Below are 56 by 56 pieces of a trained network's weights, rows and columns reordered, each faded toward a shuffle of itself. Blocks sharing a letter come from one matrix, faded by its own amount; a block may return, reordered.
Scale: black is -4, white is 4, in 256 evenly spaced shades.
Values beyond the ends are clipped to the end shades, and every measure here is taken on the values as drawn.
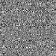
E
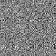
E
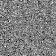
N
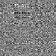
E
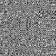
E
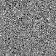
N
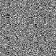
E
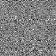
E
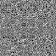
E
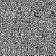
E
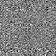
E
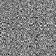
E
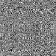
E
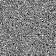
N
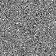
N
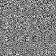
E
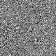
N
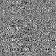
E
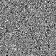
N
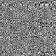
E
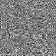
E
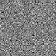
E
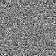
E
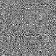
E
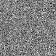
N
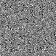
N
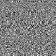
E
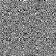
E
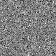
N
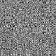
E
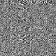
E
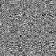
E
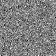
N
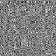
E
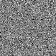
N
